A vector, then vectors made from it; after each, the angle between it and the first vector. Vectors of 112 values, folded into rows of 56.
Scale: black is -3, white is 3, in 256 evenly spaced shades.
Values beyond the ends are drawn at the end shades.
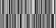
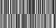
nearly opposite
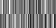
partly opposed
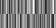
nearly parallel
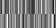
nearly opposite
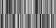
partly aligned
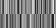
nearly parallel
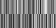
partly opposed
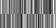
partly aligned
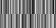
nearly opposite
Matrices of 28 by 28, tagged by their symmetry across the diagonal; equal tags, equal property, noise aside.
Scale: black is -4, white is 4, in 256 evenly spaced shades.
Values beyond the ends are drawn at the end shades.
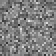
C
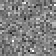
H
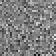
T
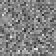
H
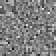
T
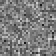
C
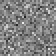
C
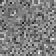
C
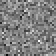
H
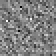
T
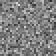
H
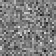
H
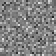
C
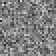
T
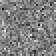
H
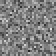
T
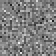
T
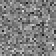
H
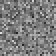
C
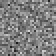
H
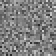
T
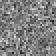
C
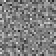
T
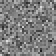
C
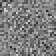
C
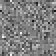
T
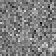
H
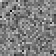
C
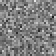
H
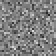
T
